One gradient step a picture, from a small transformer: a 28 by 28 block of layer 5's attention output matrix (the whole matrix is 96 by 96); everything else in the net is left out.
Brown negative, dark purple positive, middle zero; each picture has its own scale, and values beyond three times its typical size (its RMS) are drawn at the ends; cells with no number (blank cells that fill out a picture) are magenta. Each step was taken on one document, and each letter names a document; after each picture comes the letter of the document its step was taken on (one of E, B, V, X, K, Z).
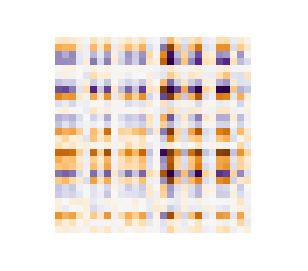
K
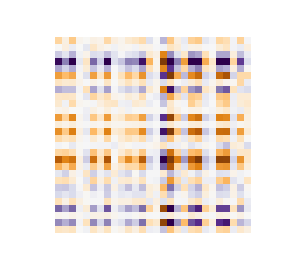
K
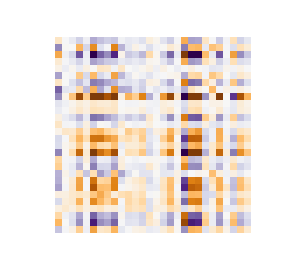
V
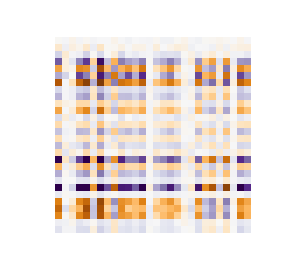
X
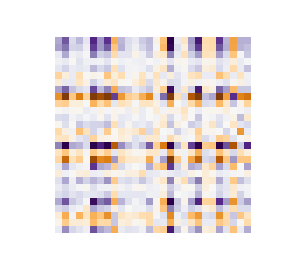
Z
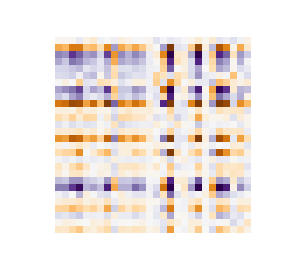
K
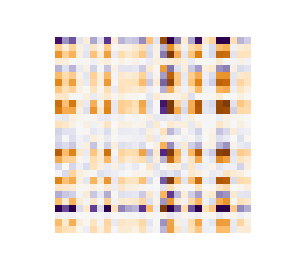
K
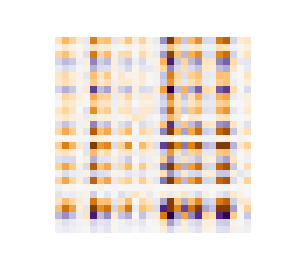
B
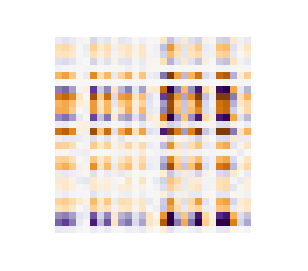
B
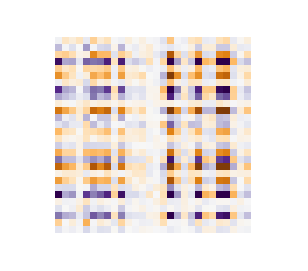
B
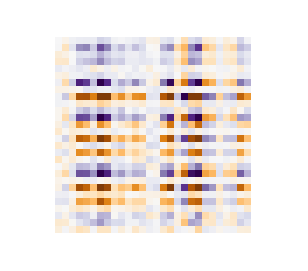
V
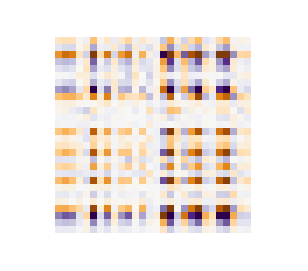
B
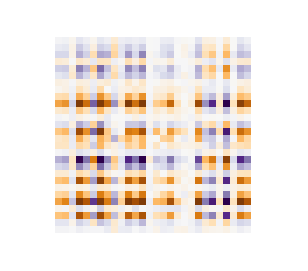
X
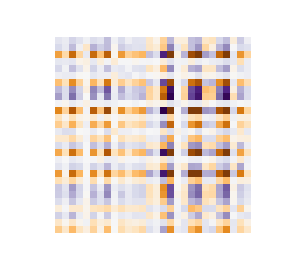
K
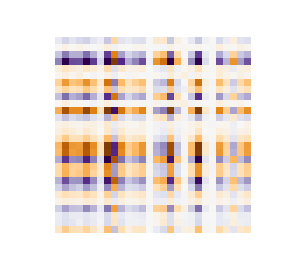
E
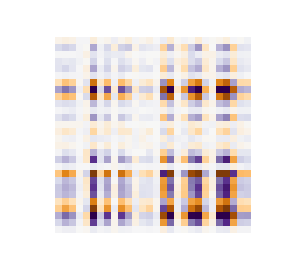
B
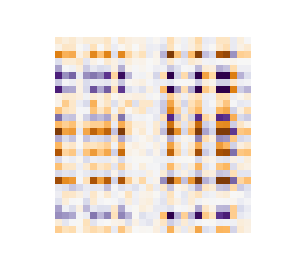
B
